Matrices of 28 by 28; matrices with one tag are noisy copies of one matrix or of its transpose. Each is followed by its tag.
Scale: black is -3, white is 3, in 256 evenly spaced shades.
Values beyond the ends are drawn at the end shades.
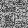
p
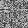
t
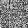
t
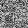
p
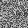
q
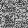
p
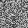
q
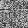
t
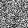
q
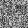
p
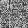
t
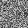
q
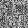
p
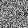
q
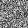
q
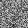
q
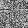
t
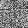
t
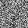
q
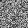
q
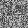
p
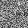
q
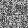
p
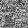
p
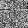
t
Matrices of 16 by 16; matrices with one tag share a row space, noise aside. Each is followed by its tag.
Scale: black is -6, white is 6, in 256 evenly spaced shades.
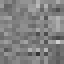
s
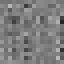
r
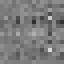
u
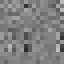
r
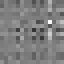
u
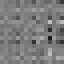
u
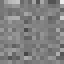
r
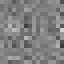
r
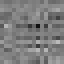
s
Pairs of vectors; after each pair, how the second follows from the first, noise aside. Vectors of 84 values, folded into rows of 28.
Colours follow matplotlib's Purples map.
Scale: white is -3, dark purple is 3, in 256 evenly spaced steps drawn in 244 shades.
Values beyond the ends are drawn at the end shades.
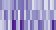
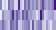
shuffled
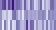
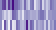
copied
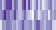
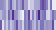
shuffled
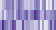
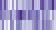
reversed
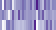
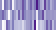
copied
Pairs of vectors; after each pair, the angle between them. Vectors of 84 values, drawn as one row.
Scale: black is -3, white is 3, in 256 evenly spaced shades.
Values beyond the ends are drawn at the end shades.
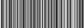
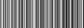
partly opposed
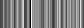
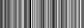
nearly parallel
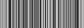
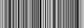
nearly parallel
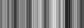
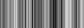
nearly opposite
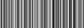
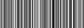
nearly parallel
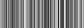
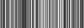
partly opposed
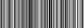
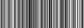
nearly parallel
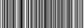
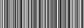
partly aligned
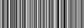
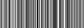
nearly opposite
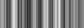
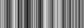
nearly parallel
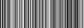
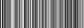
nearly parallel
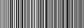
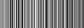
nearly parallel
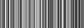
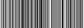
partly opposed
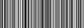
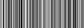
nearly opposite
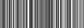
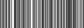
orthogonal
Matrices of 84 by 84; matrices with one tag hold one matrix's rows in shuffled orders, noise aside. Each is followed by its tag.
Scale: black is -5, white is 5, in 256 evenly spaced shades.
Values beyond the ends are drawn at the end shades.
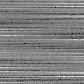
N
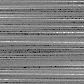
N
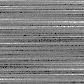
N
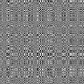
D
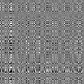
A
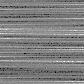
N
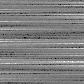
N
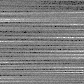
N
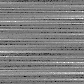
N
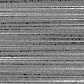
N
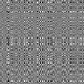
D
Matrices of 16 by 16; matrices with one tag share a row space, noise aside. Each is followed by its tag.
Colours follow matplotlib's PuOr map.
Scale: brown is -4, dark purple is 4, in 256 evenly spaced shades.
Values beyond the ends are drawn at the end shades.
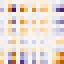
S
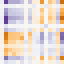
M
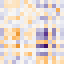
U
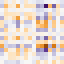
U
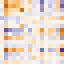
M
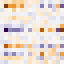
M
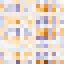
U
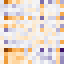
M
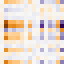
M
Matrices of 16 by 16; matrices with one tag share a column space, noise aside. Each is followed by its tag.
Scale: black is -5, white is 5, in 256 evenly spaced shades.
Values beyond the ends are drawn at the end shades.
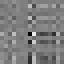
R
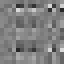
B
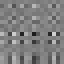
R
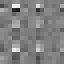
B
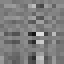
R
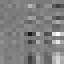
R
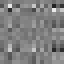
B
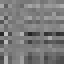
R
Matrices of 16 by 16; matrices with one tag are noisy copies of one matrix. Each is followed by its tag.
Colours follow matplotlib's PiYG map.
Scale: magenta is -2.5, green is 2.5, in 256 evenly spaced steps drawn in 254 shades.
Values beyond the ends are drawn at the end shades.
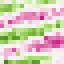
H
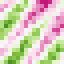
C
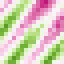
C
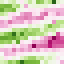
H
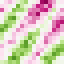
C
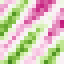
C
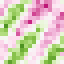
C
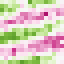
H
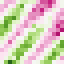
C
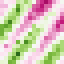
C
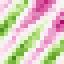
C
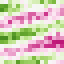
H
